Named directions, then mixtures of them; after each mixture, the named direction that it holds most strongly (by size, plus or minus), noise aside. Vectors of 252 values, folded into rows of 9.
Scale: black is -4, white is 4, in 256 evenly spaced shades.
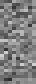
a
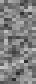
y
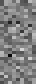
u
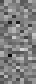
u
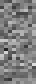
a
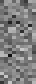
u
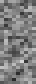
y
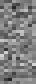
a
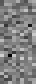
u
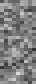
y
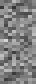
a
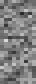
y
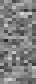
a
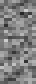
y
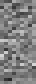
a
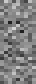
u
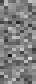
u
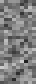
y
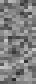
y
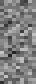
u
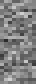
a
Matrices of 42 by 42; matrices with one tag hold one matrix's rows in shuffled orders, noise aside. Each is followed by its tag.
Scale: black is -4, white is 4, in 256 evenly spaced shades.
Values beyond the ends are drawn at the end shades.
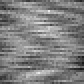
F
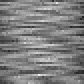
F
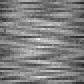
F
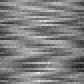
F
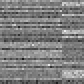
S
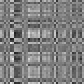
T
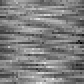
F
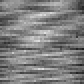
F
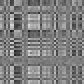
T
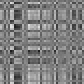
T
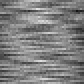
F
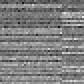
S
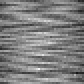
F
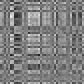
T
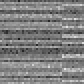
S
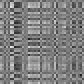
T
